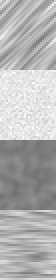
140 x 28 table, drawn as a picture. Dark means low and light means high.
The table splits into 4 rows of 1 panel. Panel 1,1: high, slanting up to the right. Panel 2,1: very high, fine-grained, faint in contrast. Panel 3,1: middling, blotchy, faint in contrast. Panel 4,1: high, streaked across.
